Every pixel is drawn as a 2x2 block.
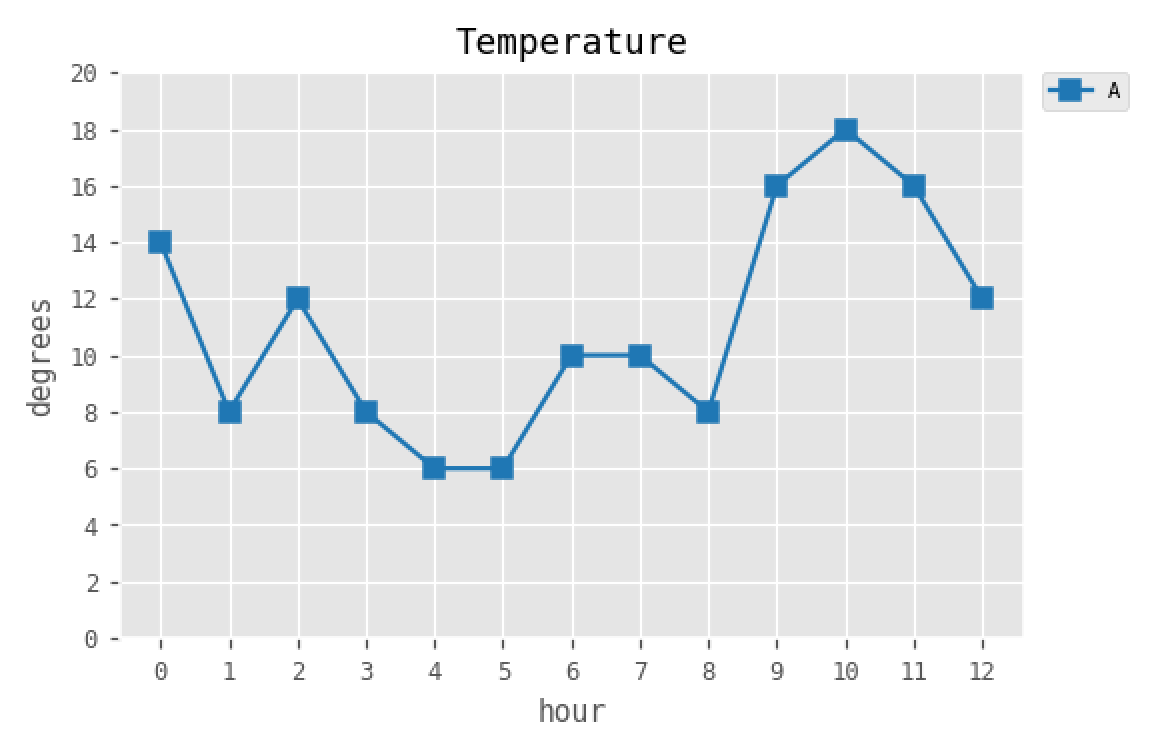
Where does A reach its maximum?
10
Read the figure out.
Title: Temperature
x-axis: hour, ticks 0 1 2 3 4 5 6 7 8 9 10 11 12
y-axis: degrees, ticks 0 2 4 6 8 10 12 14 16 18 20
Legend: A
Values:
A: 14 8 12 8 6 6 10 10 8 16 18 16 12
